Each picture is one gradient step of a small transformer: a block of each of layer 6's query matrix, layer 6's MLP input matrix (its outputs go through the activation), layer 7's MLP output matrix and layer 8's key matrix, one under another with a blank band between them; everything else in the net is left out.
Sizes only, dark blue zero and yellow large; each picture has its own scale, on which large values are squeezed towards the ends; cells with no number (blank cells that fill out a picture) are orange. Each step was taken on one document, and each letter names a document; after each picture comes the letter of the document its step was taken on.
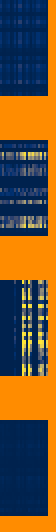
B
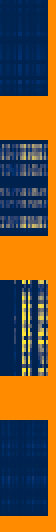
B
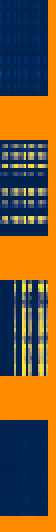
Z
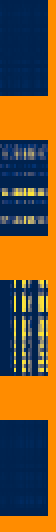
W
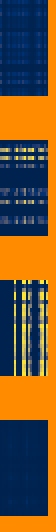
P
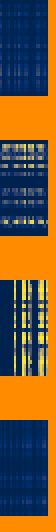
Z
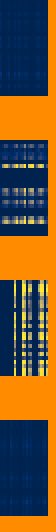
Z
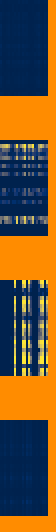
P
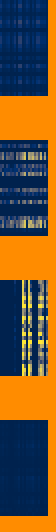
B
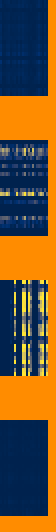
P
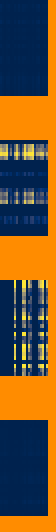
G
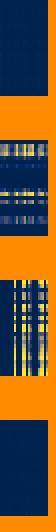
P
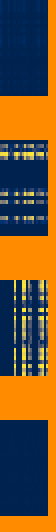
G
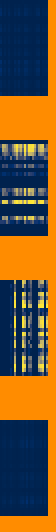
W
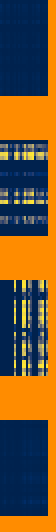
G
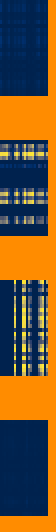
G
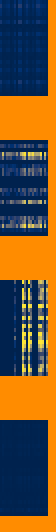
B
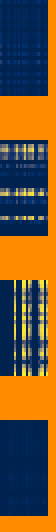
P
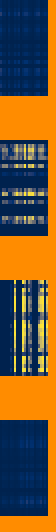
W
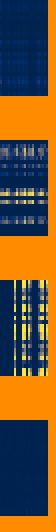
P
